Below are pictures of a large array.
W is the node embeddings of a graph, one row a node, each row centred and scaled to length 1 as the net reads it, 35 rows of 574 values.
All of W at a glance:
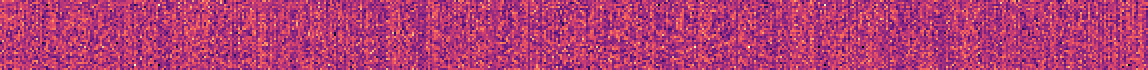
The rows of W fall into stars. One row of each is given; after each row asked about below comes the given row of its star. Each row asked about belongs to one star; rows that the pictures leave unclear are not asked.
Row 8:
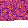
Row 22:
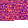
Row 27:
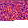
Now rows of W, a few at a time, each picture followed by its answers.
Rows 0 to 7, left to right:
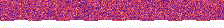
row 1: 22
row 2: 27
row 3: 22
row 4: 8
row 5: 27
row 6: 8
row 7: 8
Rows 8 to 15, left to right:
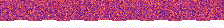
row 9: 8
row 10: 22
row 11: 8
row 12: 8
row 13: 22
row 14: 22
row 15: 27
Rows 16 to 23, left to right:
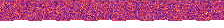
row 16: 27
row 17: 27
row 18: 8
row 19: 8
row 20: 8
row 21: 22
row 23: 27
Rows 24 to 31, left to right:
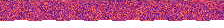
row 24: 27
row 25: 22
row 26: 8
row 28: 27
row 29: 8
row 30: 8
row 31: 22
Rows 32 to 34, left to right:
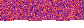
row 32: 27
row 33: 8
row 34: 27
